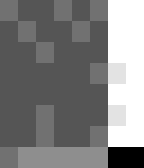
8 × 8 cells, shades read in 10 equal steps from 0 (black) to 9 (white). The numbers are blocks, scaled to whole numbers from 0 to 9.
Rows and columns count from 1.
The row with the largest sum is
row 1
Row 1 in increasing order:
3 3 3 4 4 4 9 9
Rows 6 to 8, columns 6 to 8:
3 8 9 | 4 9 9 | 5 0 0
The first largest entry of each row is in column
7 7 7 8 7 8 7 2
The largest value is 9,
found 12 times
